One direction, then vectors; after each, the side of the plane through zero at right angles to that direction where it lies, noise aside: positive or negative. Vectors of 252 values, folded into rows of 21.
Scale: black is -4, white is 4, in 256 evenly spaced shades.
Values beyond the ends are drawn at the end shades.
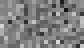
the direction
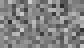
positive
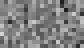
positive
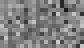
positive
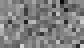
positive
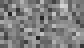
negative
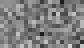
positive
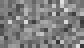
negative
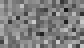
positive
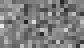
positive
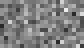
negative
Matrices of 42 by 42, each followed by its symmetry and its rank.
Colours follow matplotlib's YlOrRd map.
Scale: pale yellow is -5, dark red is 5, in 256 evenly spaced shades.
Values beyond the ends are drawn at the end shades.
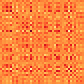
symmetric, rank three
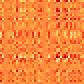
neither, rank three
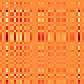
neither, rank one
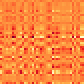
neither, rank two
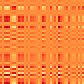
neither, rank one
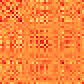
symmetric, rank three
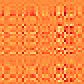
neither, rank two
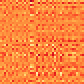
neither, rank three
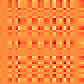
neither, rank one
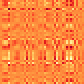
neither, rank two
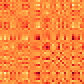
symmetric, rank three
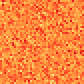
antisymmetric, full rank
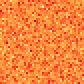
antisymmetric, full rank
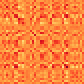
symmetric, rank three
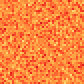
antisymmetric, full rank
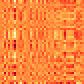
neither, rank three
